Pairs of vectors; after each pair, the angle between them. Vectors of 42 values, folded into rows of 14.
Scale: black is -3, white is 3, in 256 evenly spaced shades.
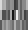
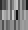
nearly opposite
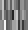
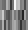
orthogonal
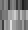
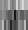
nearly opposite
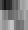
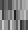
partly aligned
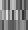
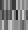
nearly opposite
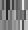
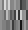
partly opposed
